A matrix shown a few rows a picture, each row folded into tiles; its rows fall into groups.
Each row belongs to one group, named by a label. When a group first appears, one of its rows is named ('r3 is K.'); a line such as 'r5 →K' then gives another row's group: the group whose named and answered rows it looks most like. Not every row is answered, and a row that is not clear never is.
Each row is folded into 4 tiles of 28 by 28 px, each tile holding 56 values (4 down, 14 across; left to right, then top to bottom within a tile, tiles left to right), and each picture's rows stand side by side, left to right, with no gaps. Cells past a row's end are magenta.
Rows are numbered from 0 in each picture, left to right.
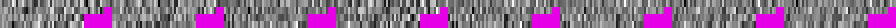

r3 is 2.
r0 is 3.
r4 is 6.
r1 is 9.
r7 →2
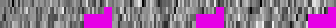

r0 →2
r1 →9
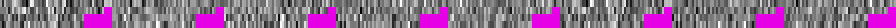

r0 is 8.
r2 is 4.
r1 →9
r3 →6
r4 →3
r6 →6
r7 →2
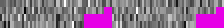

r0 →6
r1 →4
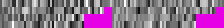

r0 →2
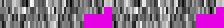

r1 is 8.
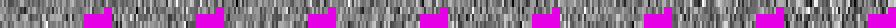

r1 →6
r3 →3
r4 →4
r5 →4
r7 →8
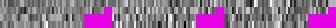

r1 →4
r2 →8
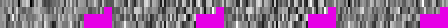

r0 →9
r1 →2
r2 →2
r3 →2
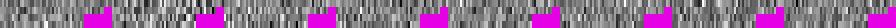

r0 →9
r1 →3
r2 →4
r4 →3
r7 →2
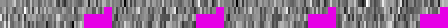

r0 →4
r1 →2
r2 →2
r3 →8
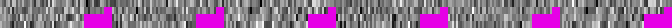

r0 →3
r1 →6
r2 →3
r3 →6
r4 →4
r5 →3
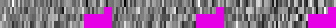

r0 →3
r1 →2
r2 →2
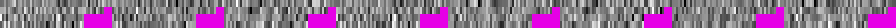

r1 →4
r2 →3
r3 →4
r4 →9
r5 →3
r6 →2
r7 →9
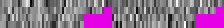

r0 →9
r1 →6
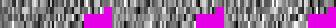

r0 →2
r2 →3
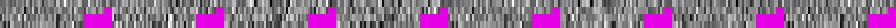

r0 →6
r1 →4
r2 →9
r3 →9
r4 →6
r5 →9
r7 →6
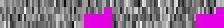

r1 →8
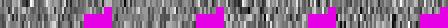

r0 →8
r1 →2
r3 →6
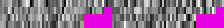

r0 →9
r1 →2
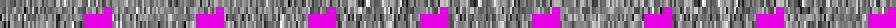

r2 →4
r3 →8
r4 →8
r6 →8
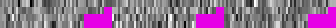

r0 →9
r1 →4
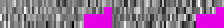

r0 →4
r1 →2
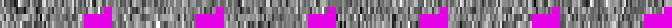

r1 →9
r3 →6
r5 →8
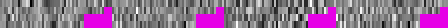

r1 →4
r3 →4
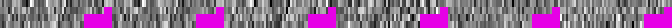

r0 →8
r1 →8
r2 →9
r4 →4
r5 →4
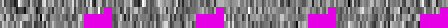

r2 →4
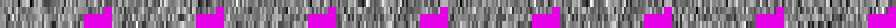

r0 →9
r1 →3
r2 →3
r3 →8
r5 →8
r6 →6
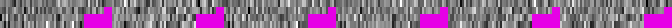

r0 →6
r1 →3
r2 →6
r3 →6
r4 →2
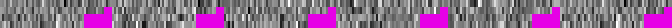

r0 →4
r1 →3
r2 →6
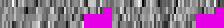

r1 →9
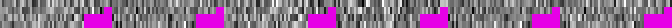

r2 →3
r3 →8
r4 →6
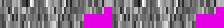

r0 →8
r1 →8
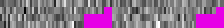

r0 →6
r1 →9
